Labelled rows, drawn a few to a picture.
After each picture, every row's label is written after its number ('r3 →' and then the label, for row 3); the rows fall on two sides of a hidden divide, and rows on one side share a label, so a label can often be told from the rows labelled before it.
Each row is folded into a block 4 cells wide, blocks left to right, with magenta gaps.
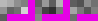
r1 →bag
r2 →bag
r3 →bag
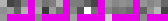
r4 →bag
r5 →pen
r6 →pen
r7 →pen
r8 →pen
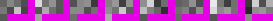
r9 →pen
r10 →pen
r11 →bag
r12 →pen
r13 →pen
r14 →bag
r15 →pen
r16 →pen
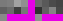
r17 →bag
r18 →pen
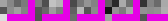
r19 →pen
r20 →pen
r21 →bag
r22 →bag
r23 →bag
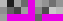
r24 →bag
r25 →pen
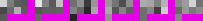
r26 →pen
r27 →pen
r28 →bag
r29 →pen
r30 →bag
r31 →bag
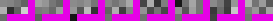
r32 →bag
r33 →bag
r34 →pen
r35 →bag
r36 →pen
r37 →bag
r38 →bag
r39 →bag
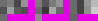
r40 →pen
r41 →pen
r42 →bag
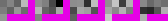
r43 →pen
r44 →bag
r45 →pen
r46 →pen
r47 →bag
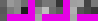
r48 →pen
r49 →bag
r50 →pen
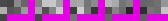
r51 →bag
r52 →bag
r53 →pen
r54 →pen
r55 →bag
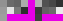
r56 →pen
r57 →bag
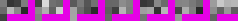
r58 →pen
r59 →bag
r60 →pen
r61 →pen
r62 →bag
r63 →pen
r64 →pen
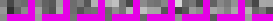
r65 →bag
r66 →bag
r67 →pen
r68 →bag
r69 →pen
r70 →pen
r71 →bag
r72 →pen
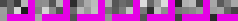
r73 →pen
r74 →pen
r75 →bag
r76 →bag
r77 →pen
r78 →bag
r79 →pen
